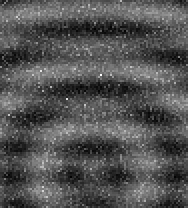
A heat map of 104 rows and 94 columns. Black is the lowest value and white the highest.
Rings spread out from the bottom middle. There is no seam. Horizontal stripes repeat 7 times down the table. Overall the values sit about 30% of the way up the scale. There is no overall slope.
